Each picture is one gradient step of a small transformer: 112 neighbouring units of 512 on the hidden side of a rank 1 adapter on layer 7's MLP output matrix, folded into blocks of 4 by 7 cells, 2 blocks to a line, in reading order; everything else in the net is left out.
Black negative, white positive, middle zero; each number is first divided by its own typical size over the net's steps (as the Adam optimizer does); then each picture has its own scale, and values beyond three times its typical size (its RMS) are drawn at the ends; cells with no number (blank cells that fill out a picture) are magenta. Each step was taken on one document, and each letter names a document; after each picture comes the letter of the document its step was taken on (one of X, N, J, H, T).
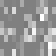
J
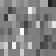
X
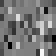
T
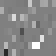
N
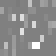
N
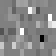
X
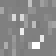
N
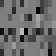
J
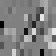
J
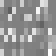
J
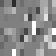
J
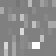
N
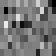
T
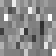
X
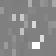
N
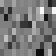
T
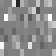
X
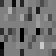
X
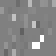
N
